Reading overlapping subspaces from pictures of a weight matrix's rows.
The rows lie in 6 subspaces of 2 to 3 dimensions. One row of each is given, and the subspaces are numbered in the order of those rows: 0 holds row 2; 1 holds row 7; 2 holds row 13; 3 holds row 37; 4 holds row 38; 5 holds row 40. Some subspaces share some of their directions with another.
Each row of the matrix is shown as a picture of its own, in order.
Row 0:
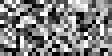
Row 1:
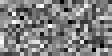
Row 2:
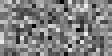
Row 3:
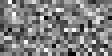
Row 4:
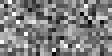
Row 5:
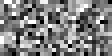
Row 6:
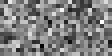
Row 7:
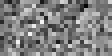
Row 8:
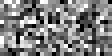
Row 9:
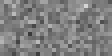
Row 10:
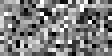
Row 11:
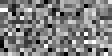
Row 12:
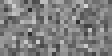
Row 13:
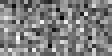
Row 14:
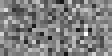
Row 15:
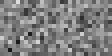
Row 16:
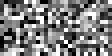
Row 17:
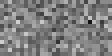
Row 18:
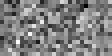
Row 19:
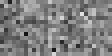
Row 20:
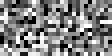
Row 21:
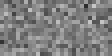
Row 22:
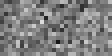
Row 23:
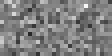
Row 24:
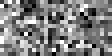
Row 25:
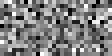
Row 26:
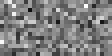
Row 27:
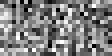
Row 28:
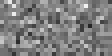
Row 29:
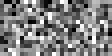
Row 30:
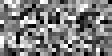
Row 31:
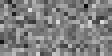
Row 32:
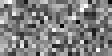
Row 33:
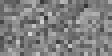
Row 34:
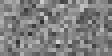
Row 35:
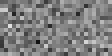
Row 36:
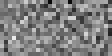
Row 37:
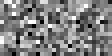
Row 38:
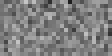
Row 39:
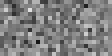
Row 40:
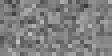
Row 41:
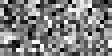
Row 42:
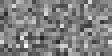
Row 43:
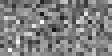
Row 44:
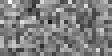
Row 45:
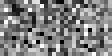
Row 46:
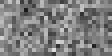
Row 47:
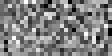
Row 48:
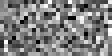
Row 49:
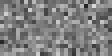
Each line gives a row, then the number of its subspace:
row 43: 2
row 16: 5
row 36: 4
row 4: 2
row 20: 1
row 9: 3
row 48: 4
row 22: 1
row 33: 5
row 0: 0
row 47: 4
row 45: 0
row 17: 2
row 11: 0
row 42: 1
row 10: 1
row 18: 5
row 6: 3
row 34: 1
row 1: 0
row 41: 3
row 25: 1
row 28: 5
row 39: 0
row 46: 2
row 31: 2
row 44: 3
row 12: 0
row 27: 2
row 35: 0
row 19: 2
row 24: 2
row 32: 1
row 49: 5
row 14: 0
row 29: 4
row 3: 5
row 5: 3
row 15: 1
